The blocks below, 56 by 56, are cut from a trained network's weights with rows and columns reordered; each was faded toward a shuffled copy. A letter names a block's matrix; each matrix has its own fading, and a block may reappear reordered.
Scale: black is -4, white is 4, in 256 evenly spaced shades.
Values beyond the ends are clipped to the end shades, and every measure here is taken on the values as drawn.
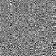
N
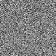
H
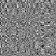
N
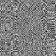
N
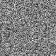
H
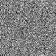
H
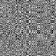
N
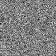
H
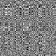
N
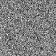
H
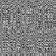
N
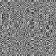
N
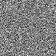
H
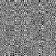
N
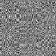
N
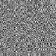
N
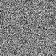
H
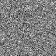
H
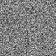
H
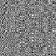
N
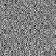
N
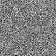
H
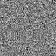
H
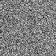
H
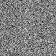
H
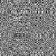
N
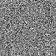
H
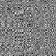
N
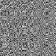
N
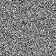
H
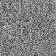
H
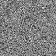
H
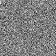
H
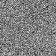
H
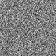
H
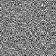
N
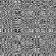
N
